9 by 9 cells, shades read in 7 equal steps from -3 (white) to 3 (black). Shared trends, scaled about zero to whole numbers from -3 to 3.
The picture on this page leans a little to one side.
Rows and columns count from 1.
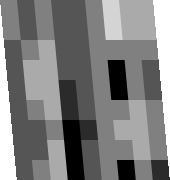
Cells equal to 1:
25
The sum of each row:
-1 -1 2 5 6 2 5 4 9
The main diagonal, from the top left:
0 1 -1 1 1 0 -1 -1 2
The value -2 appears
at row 1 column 7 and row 2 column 7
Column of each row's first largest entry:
2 2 1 7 7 4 4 4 4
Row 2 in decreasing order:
1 1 1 0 0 0 -1 -1 -2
